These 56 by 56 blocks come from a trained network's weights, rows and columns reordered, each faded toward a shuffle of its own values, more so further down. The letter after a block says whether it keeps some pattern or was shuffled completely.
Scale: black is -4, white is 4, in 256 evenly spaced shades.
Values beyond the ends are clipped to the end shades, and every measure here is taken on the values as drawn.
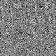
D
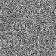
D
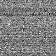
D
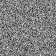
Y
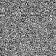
D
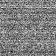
D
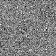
D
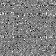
D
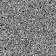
Y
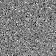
Y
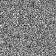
D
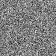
Y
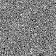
D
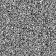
D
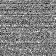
D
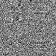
D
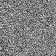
D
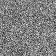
Y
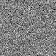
D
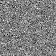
Y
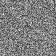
Y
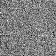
D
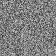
D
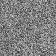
D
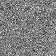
D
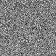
D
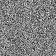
Y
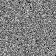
Y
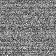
D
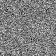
Y
